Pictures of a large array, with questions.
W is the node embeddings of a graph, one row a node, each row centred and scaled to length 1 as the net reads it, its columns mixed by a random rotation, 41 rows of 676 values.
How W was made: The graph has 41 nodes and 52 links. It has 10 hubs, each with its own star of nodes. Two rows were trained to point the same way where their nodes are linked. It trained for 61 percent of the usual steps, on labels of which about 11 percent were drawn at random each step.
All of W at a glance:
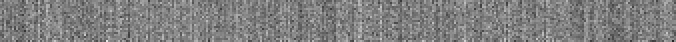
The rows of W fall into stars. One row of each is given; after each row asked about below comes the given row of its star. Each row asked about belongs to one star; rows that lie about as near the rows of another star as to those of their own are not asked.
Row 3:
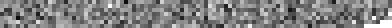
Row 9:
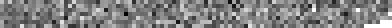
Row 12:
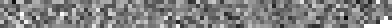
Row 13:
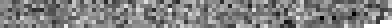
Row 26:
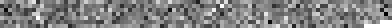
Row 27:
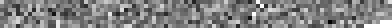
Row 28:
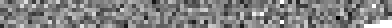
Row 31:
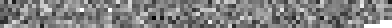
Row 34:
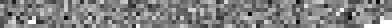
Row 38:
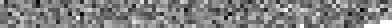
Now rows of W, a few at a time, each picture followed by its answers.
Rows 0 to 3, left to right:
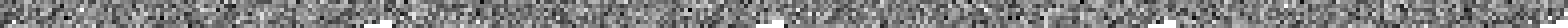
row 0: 34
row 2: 34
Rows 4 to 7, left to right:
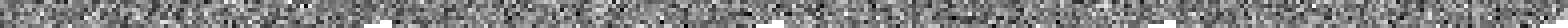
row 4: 3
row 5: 26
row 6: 9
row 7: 38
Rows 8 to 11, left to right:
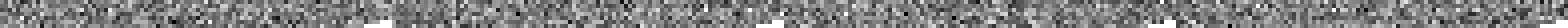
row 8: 31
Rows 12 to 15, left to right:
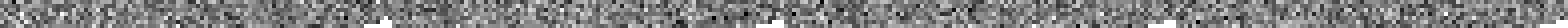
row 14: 26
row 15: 28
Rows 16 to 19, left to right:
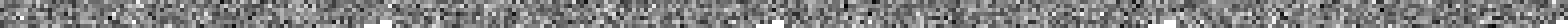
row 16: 13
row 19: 12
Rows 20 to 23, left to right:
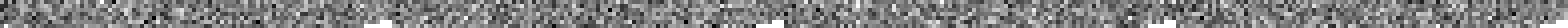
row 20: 31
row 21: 34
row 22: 9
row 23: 38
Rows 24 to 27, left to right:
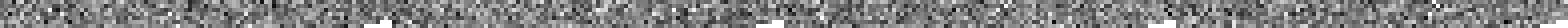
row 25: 3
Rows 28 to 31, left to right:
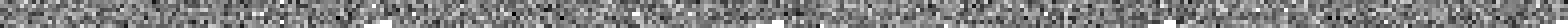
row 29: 9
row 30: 3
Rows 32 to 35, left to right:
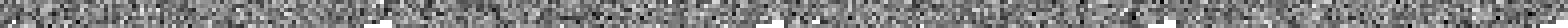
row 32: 34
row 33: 13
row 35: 13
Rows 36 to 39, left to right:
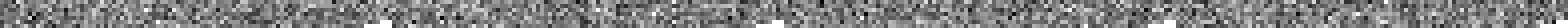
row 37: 28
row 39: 9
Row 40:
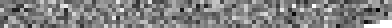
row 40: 3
